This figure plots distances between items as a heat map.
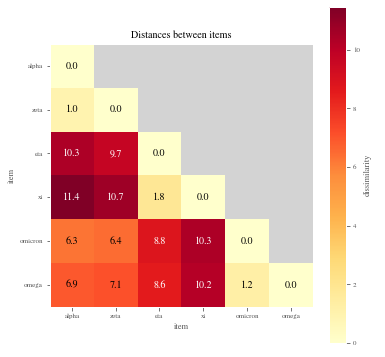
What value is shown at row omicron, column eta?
8.8
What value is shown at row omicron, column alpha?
6.3
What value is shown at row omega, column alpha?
6.9
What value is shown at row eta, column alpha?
10.3
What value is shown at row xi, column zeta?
10.7
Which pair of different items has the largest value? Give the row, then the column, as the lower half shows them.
xi, alpha
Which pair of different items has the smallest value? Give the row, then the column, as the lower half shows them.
zeta, alpha
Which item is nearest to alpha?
zeta
